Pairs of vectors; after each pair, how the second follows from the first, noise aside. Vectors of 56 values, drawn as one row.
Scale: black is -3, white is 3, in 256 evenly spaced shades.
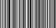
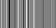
partly zeroed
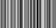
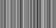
shrunk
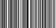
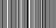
partly zeroed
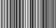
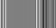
partly zeroed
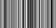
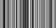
reversed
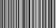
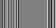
partly zeroed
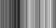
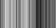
reversed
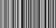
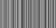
shrunk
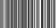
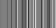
partly zeroed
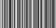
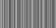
shrunk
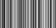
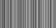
shrunk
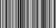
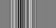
partly zeroed
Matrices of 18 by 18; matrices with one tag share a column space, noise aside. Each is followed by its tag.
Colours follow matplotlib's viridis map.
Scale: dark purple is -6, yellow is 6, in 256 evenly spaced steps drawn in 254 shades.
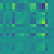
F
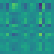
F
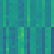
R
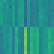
R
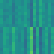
R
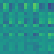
F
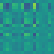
F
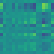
F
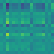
F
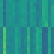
R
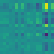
F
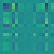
F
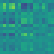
F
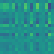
F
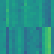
R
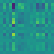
F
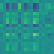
F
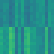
R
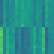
R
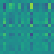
F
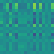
F
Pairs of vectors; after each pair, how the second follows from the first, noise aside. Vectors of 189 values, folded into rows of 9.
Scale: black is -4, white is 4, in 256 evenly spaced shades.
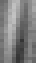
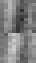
wrapped around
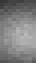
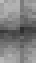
wrapped around
